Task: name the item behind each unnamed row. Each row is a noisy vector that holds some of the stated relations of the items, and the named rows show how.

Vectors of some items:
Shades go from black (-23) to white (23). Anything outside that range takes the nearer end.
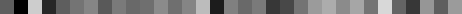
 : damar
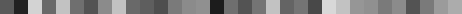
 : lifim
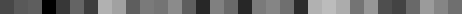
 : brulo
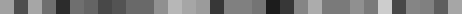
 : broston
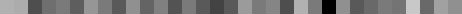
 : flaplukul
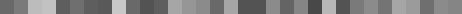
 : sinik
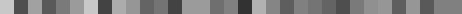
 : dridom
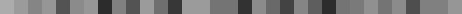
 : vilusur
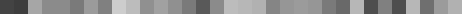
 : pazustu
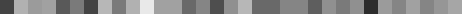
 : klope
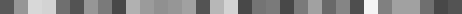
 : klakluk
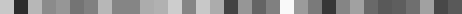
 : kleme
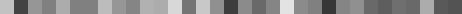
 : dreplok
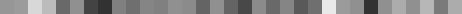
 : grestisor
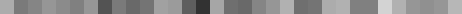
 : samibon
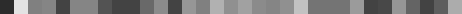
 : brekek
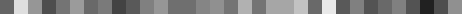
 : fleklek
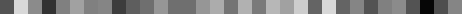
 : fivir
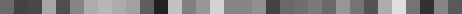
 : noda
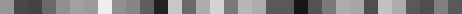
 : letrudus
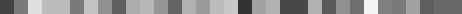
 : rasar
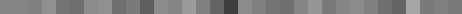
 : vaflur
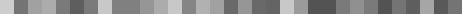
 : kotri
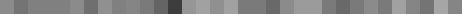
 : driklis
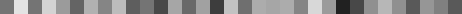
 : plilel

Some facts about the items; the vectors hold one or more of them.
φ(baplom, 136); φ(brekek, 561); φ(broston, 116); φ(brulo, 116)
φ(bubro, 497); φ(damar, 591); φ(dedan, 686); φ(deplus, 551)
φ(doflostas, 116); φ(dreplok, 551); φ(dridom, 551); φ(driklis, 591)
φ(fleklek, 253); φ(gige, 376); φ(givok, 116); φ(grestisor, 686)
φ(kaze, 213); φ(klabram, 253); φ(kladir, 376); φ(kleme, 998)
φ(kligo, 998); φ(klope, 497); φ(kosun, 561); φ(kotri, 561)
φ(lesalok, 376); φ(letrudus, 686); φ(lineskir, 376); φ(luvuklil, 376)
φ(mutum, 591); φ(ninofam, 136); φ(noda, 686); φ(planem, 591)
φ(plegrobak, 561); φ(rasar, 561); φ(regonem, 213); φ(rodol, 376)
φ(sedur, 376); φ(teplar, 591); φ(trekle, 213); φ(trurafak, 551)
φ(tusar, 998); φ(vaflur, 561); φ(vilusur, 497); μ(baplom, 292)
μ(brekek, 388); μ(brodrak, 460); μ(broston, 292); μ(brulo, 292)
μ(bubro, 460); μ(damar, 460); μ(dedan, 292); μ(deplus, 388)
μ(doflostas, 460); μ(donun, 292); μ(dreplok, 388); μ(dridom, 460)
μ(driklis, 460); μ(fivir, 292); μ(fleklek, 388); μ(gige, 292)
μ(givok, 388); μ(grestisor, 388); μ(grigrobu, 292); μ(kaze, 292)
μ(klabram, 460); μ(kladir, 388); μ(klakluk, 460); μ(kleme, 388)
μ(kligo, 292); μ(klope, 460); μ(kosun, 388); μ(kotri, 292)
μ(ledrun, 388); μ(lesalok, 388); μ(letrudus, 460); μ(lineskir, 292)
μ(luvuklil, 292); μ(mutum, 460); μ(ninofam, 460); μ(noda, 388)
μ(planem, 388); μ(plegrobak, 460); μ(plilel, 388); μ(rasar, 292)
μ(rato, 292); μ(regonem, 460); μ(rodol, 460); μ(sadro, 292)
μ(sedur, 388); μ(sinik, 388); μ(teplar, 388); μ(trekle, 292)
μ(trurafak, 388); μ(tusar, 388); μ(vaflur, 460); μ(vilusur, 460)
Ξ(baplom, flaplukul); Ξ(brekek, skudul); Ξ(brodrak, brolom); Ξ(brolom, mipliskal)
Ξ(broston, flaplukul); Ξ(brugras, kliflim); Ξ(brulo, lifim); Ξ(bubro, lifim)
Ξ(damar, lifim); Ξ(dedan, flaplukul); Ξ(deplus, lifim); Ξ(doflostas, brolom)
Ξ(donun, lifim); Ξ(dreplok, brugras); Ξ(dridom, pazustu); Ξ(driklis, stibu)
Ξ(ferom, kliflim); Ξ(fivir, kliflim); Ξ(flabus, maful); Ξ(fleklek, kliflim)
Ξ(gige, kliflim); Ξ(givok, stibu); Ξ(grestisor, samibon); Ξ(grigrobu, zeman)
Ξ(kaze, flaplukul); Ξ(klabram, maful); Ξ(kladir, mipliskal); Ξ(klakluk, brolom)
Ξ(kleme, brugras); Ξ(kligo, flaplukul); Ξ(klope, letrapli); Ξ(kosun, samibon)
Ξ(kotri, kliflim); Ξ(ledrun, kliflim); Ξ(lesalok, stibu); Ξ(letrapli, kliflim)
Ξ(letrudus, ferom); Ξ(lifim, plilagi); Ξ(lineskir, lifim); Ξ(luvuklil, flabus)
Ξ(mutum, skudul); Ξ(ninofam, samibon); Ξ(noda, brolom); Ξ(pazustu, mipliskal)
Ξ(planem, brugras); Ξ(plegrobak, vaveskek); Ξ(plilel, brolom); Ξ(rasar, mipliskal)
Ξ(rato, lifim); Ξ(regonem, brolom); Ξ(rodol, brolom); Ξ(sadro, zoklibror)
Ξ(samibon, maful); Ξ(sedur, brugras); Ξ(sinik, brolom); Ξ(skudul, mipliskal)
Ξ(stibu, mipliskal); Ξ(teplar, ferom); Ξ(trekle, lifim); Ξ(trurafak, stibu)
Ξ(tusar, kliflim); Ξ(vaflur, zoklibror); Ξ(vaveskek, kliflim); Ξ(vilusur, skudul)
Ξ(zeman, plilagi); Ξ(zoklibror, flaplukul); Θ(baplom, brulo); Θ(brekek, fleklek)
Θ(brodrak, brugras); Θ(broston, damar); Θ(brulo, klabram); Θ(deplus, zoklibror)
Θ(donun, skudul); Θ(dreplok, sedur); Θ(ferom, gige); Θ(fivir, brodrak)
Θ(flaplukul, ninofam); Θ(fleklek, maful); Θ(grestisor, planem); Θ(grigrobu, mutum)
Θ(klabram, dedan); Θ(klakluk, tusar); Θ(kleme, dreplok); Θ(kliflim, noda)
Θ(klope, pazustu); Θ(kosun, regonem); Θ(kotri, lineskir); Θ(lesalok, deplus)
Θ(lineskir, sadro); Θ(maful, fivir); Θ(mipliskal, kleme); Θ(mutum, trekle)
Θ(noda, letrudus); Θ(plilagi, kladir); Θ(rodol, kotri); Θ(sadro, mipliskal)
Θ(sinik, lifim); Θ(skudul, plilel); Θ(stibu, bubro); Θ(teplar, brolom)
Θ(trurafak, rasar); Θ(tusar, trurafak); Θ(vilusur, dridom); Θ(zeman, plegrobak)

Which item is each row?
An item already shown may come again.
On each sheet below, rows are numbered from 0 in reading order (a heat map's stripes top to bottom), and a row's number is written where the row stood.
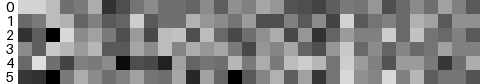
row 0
teplar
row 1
sinik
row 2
mutum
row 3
planem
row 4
maful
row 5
trekle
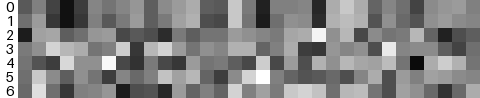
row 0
klabram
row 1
klabram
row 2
brodrak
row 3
tusar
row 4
zoklibror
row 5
ferom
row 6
maful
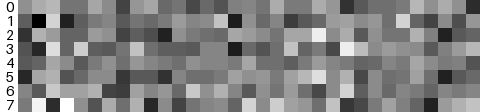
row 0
regonem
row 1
damar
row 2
brodrak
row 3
lifim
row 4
doflostas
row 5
brodrak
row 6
planem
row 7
skudul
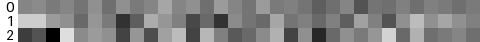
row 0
ledrun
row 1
kosun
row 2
mutum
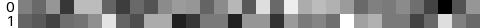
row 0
brugras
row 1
deplus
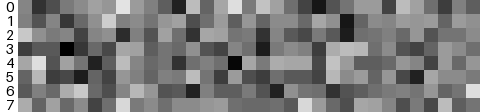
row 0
letrudus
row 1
kladir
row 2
vilusur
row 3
brulo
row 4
donun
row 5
baplom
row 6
zeman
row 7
lineskir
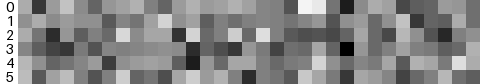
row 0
mipliskal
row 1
letrapli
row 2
kliflim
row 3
plilagi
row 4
stibu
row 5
sadro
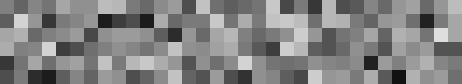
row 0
plegrobak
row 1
maful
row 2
stibu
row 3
rodol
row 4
gige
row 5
dedan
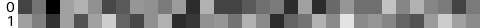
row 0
grigrobu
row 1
lesalok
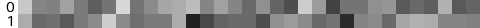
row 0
kotri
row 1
ninofam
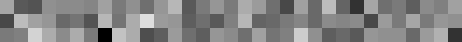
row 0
vaveskek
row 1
klope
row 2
brolom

